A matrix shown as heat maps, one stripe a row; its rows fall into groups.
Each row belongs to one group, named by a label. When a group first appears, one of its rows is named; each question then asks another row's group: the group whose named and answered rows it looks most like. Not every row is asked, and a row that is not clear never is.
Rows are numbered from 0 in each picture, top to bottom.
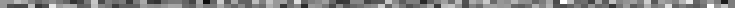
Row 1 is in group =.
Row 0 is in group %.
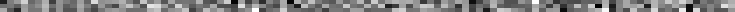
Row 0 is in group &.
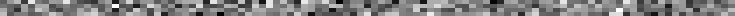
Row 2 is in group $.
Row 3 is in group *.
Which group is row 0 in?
%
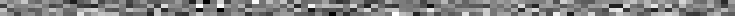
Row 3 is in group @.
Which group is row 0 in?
%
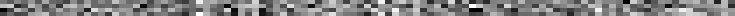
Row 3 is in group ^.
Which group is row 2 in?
&
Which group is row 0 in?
^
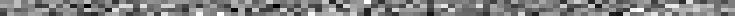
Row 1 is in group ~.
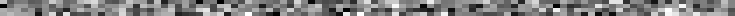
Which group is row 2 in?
@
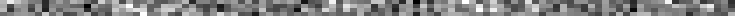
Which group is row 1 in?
~
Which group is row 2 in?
~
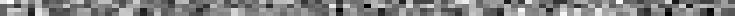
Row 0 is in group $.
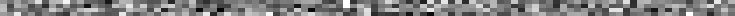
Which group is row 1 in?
~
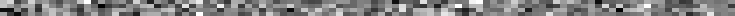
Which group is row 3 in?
=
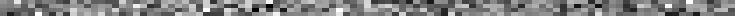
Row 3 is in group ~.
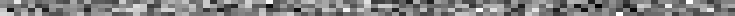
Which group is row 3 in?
$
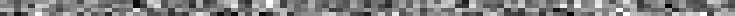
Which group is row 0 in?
=
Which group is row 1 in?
=
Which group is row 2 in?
$
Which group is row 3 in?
^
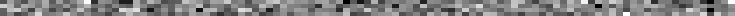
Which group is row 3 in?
^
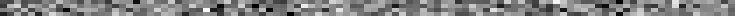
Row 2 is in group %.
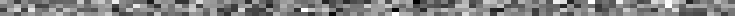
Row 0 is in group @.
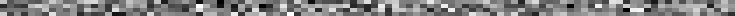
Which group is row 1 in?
^
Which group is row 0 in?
*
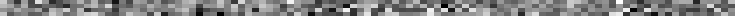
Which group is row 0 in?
$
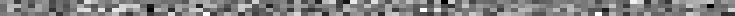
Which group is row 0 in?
^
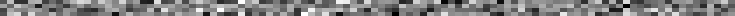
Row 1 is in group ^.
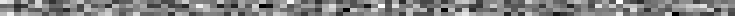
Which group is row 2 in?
^
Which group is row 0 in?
$
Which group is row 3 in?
$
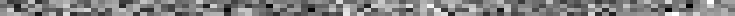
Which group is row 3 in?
~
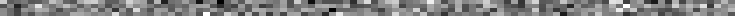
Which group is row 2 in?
$
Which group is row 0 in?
*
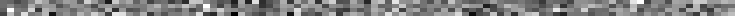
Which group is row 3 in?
&
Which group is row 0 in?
^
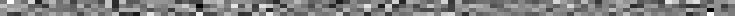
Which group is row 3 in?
=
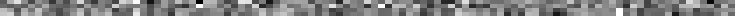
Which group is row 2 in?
$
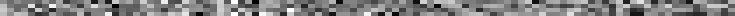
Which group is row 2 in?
$
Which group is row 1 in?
=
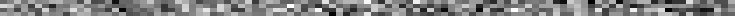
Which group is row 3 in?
@
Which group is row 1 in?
$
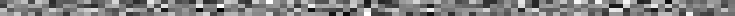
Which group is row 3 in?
@
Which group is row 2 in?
*
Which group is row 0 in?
=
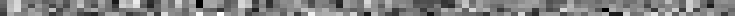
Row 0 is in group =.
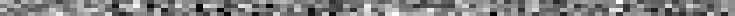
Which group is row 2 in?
*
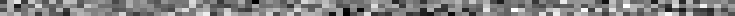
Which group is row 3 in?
@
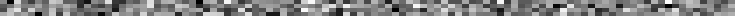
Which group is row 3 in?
~
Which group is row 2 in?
%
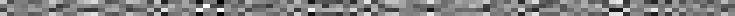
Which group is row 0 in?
*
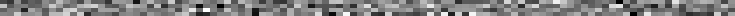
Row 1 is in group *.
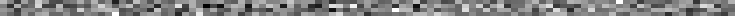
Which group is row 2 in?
@
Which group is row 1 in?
~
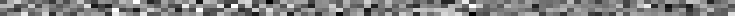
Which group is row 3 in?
&
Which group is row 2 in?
=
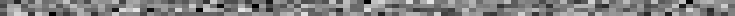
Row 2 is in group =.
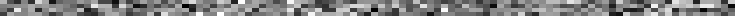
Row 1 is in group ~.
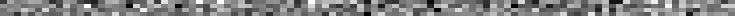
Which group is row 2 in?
&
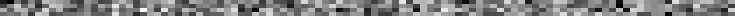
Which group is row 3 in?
=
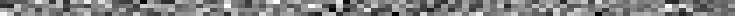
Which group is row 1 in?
&
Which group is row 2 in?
@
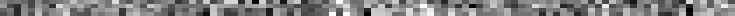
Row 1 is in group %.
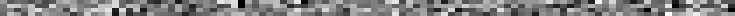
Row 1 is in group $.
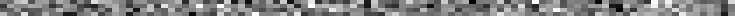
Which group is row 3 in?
%
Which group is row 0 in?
&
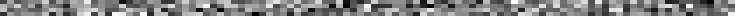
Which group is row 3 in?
&
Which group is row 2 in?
*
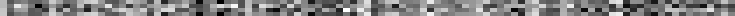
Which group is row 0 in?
*
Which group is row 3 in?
*
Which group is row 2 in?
~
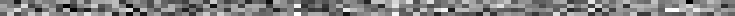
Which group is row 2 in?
~
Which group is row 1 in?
%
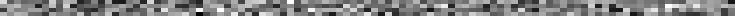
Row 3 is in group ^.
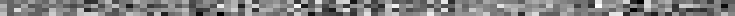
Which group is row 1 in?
%
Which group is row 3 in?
*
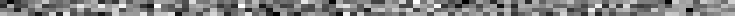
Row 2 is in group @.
